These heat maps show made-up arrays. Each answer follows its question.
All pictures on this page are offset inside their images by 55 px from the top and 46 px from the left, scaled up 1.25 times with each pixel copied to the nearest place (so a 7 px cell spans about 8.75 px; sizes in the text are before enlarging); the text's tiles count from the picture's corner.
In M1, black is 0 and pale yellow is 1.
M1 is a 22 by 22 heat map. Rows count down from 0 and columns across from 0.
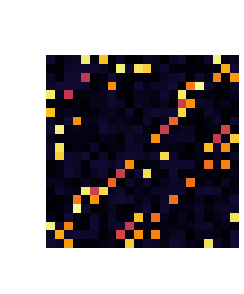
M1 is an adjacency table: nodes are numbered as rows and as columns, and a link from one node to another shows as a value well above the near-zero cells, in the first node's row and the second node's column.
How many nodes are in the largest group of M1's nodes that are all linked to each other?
3
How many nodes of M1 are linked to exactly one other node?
1
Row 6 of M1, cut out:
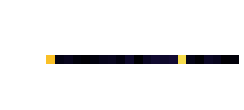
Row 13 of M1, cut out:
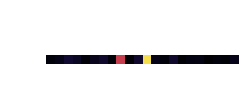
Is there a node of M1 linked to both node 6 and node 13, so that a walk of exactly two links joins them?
no
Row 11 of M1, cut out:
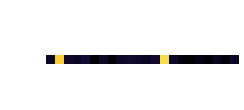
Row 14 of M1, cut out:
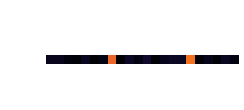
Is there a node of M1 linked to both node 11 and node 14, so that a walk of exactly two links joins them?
no
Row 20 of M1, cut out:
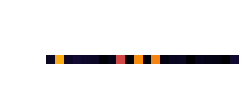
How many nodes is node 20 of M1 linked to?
4
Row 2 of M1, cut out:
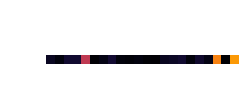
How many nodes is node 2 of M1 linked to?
3
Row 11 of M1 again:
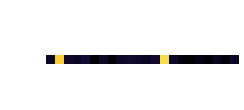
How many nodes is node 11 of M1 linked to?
2
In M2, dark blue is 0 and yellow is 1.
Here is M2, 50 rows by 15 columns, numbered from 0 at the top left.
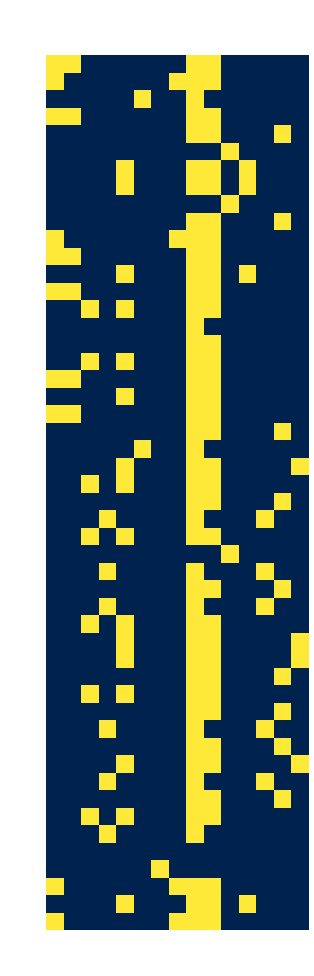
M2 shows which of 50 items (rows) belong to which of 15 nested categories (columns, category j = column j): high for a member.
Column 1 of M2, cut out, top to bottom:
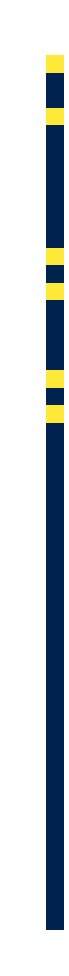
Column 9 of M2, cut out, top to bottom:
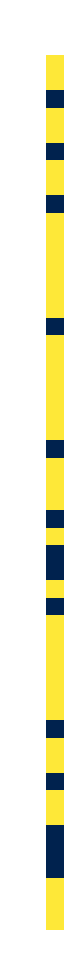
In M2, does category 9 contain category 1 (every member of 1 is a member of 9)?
yes
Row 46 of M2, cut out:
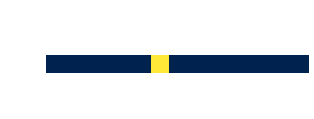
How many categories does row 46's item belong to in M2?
1
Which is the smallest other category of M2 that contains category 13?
9
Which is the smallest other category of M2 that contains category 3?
8
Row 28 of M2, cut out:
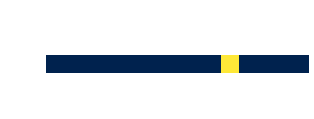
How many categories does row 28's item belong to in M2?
1
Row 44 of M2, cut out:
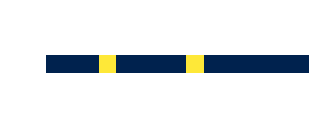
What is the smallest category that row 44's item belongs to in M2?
3
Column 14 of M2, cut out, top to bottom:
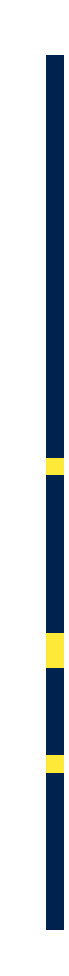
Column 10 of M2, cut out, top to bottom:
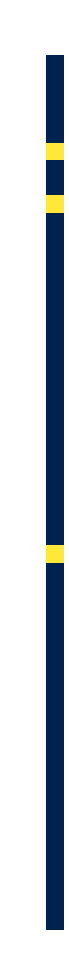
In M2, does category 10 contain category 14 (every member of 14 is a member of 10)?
no
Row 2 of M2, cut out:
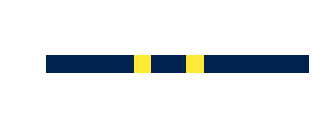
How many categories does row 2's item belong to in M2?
2
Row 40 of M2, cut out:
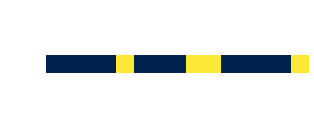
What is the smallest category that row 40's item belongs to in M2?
14
